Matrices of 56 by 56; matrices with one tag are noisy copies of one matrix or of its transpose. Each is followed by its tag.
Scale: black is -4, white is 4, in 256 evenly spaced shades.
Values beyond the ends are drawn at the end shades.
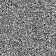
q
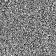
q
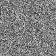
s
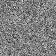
s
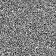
q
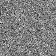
s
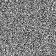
q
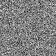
q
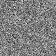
s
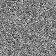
s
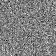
q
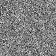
s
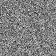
s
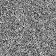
s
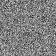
q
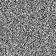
q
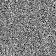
q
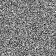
q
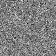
s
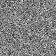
s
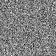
q
